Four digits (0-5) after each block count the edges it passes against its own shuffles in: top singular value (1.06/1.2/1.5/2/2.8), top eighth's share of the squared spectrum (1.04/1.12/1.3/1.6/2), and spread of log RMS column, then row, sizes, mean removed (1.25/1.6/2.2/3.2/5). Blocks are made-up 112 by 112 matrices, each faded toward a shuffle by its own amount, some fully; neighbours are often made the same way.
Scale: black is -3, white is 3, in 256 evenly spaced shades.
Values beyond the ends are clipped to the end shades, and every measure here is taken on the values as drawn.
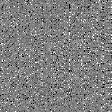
4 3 3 2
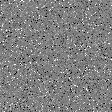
0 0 0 0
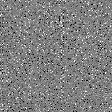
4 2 1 0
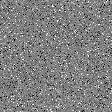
2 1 0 0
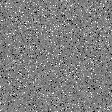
1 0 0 0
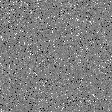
2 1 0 0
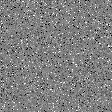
2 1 0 0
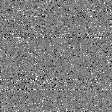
2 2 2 3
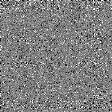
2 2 2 3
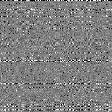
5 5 2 4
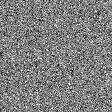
0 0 0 0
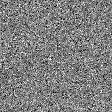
0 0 0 0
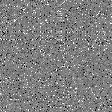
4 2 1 1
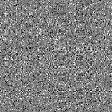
4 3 2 2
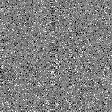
4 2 1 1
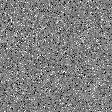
2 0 0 0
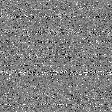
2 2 0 3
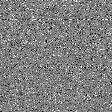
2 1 0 2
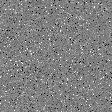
0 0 0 0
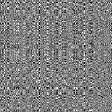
5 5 4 3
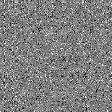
4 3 2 1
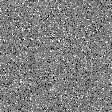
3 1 1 0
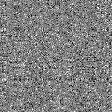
4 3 1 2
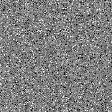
3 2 1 1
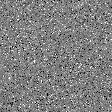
0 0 0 0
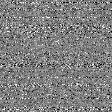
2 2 0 4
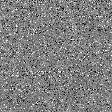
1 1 0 2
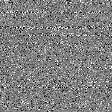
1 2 0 3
